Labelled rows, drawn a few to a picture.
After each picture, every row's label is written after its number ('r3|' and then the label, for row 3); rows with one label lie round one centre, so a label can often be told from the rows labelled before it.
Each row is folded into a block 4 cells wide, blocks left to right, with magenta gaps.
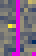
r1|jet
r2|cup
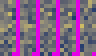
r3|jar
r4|jet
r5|jar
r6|jar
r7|cup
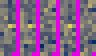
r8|jet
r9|jet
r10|cup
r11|jet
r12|cup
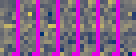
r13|jet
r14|jar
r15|jet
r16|cup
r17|cup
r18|cup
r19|jar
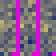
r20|jar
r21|cup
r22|jar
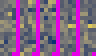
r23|jar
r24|cup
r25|cup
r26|jet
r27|jet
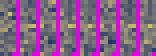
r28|jar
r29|jet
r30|cup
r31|jet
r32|jet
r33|cup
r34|jet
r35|jet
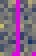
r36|cup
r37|cup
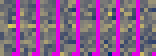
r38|jet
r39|jet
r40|jet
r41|cup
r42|jar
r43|jar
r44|jar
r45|cup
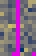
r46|jet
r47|cup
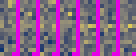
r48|cup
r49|jar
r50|cup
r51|jar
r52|jet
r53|jet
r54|jet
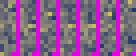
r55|cup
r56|jet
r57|jar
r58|jet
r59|jet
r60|jar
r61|cup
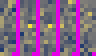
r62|cup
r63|jet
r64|jet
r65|cup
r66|jar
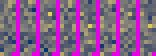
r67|cup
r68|cup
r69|jar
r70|cup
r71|jet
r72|cup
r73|jar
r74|jet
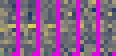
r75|jet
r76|jet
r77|jet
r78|jar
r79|cup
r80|jar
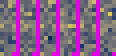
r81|cup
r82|jar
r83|cup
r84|jet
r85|cup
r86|jar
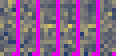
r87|cup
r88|jar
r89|jet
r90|jet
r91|jet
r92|jar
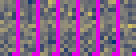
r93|jar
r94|jet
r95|cup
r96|jar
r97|jar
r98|cup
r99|jet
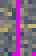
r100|jar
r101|jet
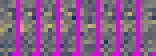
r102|jar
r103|jar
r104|jar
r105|jar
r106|jet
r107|jar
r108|jar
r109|jar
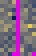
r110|jar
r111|jet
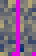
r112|cup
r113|cup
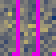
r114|jar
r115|jet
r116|jar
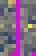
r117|cup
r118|jet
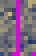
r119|jar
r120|cup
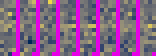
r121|jar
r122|cup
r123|cup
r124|jet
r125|jet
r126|cup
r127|jar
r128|jet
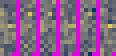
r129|jet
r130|jar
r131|jar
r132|jet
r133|jar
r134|jet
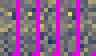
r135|jar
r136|jar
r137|cup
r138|jar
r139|cup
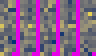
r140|cup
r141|jet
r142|cup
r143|jet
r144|jar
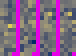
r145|jet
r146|cup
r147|jar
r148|jar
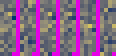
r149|jar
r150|cup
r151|jar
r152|jar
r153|jet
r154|cup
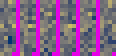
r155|cup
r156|jet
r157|jar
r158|jet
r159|jar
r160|cup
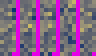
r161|jar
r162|jar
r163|jar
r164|cup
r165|jar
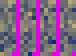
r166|cup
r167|jar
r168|cup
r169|cup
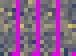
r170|jar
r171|cup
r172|jar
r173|jet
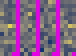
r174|jet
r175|jar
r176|cup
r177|jet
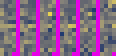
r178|jet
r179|jet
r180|jar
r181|jet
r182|jar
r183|cup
